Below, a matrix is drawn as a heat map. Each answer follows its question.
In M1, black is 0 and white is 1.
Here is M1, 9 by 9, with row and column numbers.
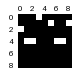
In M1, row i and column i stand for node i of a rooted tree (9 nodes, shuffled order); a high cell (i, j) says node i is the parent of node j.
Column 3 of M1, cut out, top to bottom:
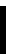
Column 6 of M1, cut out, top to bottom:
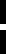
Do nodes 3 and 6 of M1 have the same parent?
no
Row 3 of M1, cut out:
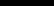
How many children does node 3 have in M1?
0
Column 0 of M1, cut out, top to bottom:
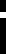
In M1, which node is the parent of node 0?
2
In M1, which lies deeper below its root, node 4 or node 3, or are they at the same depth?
node 3
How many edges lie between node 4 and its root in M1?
0
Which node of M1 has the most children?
4
